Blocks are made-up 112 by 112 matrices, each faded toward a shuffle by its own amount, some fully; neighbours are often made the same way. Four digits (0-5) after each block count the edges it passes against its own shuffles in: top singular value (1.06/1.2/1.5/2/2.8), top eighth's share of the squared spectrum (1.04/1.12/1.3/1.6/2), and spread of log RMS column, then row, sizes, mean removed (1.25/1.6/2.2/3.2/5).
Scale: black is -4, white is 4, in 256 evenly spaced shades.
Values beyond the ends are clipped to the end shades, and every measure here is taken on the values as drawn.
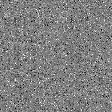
3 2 0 0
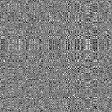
5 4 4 3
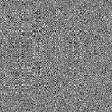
5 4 3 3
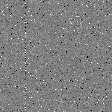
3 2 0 0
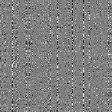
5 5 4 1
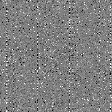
4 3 2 0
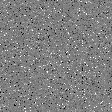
0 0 0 0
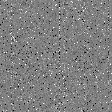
2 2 1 0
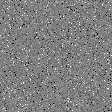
2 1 0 0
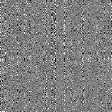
4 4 4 2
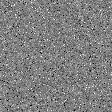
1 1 0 0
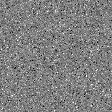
3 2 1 0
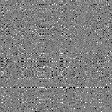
5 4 2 3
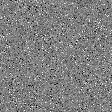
2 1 0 0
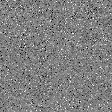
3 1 0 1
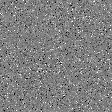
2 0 0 0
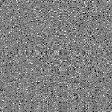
4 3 2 2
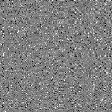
4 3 2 2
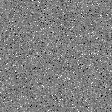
3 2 0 0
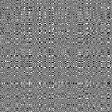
5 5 4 4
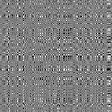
5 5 4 4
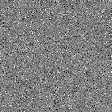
3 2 1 1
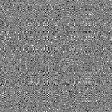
5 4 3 3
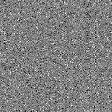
4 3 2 1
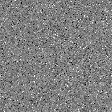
3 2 0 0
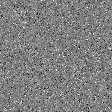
2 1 0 0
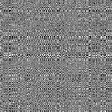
5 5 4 4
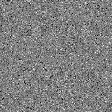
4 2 1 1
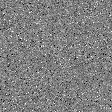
0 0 0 0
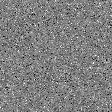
0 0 0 0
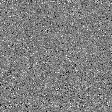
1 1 0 2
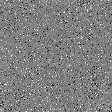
3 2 0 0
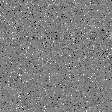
3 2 0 0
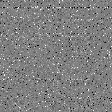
4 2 1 1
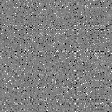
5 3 1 2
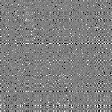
5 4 3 3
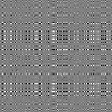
5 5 4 4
